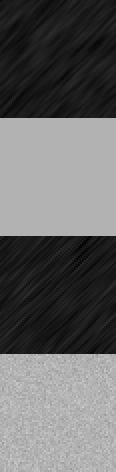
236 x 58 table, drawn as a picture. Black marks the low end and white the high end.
The table splits into 4 rows of 1 panel. Panel 1,1: very low, slanting up to the right, faint in contrast. Panel 2,1: high, flat. Panel 3,1: very low, slanting up to the right, faint in contrast. Panel 4,1: high, fine-grained, faint in contrast.
